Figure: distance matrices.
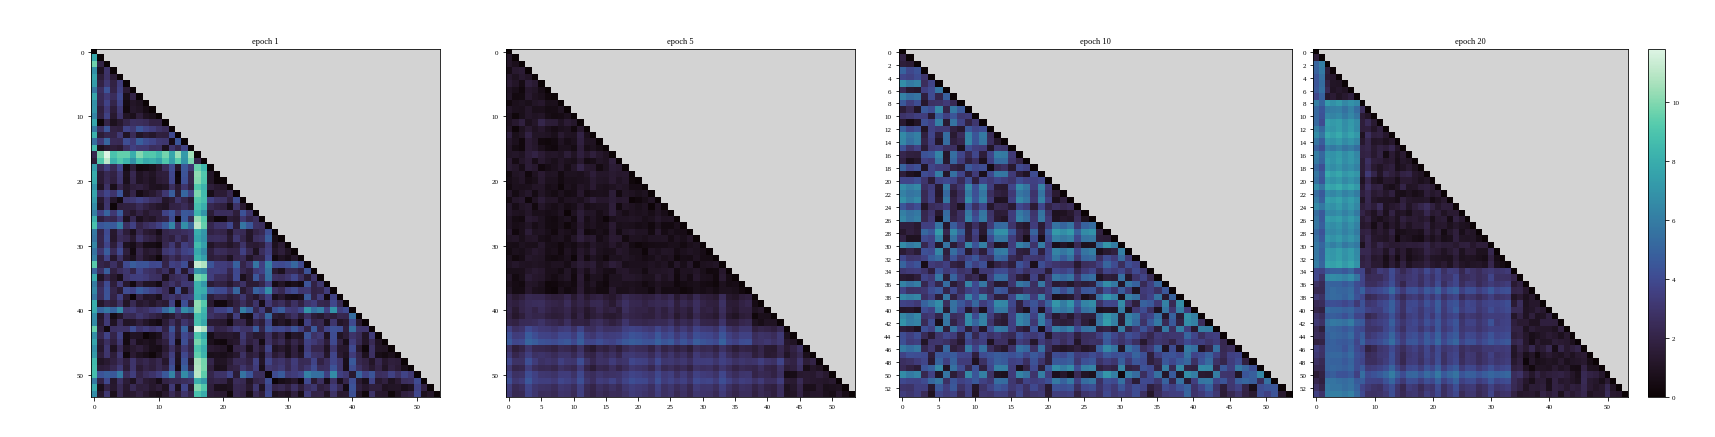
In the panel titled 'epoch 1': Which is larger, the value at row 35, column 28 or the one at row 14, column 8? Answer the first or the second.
the second
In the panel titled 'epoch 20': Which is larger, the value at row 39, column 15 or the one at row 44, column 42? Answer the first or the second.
the first
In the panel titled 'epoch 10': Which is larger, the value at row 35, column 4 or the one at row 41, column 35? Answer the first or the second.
the second
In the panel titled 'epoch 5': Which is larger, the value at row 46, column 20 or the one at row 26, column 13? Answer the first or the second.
the first
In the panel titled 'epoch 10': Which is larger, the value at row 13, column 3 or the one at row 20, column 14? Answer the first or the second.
the second
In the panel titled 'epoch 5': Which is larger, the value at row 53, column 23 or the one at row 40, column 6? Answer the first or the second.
the first
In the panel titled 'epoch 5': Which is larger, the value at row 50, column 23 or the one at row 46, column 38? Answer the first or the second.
the first
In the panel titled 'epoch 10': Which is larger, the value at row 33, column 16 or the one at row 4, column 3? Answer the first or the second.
the first
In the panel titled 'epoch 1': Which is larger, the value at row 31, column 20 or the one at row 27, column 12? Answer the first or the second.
the second
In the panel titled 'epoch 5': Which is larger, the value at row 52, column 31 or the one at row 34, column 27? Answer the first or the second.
the first
